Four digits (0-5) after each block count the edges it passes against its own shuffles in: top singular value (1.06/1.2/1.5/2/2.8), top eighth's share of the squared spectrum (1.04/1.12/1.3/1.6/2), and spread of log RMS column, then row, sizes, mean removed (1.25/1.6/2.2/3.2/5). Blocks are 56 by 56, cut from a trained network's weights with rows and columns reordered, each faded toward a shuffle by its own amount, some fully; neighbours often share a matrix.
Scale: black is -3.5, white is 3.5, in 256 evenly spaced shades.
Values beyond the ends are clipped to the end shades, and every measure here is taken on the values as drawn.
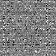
3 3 2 1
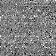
2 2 2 0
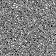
0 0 0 0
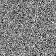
0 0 0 0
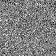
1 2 0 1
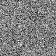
2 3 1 0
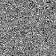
2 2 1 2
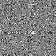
2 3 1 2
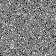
0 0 0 0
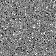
0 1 0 0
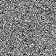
1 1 0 0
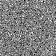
0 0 0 0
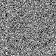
2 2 1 0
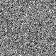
0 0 0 0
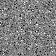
0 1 0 0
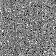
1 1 0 0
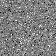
0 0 0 0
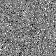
0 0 0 0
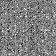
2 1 0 1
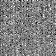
2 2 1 2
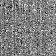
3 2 0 1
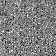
1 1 0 0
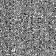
1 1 0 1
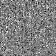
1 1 0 0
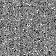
1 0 0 0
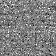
2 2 1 0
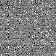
2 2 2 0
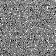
1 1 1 0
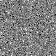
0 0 0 0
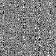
3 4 3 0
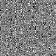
2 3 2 0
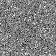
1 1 0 0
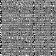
3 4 3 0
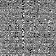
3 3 3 0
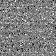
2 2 1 0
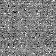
2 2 2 0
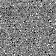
1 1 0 0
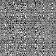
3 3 3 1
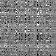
3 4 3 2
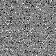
1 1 0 0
